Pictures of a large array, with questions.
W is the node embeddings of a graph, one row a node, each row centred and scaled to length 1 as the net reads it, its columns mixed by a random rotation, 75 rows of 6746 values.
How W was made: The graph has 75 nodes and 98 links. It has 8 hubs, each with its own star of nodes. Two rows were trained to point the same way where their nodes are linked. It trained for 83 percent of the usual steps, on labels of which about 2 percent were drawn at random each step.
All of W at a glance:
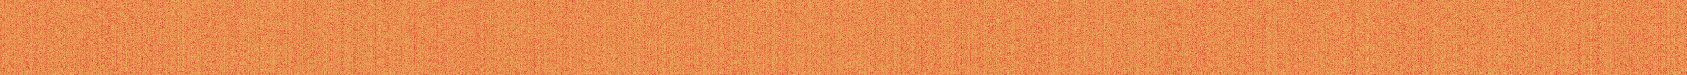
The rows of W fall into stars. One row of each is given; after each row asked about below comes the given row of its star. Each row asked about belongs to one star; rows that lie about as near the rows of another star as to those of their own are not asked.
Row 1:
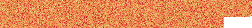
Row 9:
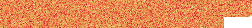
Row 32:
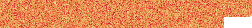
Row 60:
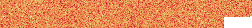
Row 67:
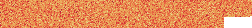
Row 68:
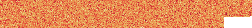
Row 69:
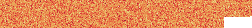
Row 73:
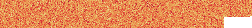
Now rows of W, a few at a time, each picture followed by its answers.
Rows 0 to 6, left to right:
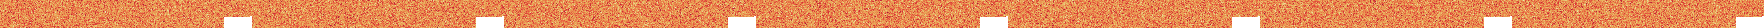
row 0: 1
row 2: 67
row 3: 60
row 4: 1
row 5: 68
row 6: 60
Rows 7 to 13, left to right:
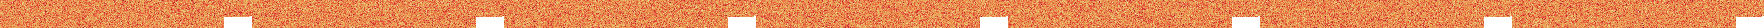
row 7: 68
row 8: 67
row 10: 69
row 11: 60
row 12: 69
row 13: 9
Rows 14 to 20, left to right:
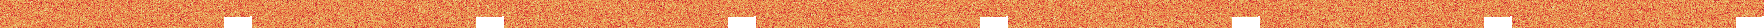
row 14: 32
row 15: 73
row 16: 67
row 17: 73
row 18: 68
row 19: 67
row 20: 69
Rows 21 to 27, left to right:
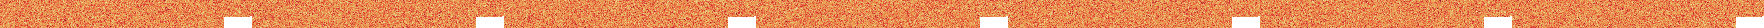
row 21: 67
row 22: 32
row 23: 60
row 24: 69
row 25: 32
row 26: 9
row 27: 32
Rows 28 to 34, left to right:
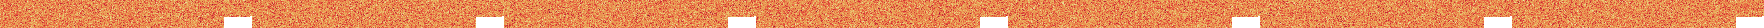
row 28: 32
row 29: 1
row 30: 9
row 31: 67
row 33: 67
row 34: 9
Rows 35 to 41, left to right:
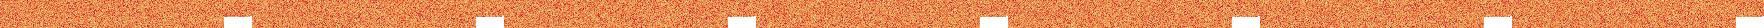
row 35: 68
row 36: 69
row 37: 68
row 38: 1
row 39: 73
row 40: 73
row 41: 67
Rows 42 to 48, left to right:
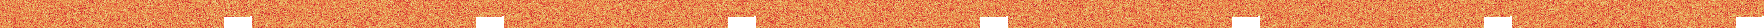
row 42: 69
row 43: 67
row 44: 60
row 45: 69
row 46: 73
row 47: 32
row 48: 32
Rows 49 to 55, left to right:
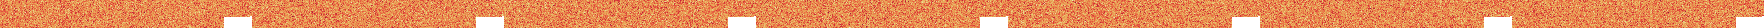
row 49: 60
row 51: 68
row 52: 68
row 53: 1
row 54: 60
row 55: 67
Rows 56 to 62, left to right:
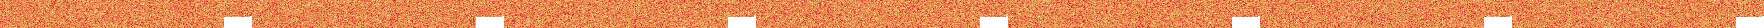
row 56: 68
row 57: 1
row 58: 9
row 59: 73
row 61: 32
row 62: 32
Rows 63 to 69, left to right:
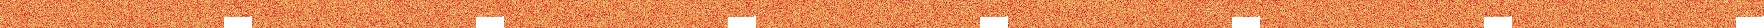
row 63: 32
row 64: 67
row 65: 73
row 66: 1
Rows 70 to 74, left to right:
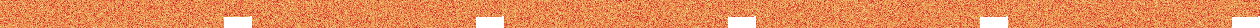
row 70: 68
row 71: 73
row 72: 60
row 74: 69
